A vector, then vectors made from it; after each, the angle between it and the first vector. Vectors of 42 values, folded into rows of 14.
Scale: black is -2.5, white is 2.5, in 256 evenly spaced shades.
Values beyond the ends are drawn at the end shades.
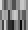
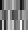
nearly opposite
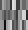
partly opposed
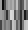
orthogonal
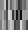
partly opposed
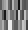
partly opposed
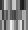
nearly opposite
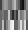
nearly opposite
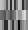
orthogonal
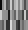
orthogonal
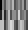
partly opposed
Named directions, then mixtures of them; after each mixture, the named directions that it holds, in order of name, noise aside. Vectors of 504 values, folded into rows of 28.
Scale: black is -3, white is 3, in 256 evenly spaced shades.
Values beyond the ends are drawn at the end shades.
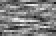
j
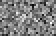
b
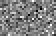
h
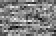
h, j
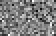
b, h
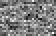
h, j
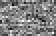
b, h, j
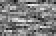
j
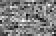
b, h, j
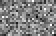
b, h, j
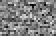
b, j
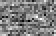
b, h, j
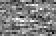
h, j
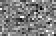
h, j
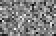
b, h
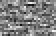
b, h, j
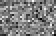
b, h, j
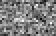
b, j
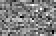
b, h, j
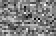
b, h, j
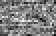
b, h, j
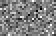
h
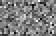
b
